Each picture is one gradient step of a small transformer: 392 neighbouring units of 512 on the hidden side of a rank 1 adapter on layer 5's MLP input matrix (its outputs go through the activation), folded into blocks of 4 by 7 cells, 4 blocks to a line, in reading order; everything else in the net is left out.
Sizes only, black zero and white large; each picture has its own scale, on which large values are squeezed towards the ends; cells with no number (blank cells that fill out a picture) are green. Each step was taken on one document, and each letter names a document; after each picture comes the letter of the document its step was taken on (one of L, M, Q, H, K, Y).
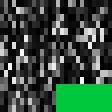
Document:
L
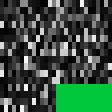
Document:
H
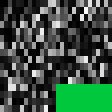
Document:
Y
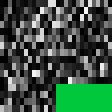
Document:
Y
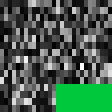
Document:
L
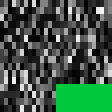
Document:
L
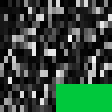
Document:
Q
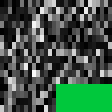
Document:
Y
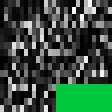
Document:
Y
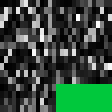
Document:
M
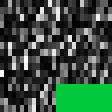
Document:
H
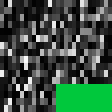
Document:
H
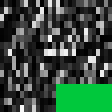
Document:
Q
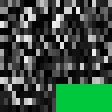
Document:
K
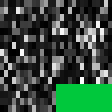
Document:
L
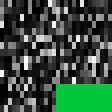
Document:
H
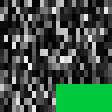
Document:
L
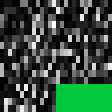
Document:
M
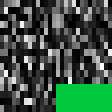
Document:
K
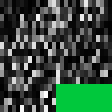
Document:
Q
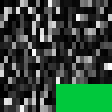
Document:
M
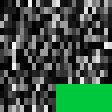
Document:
Y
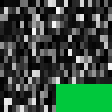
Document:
M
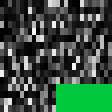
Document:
H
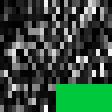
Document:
Y
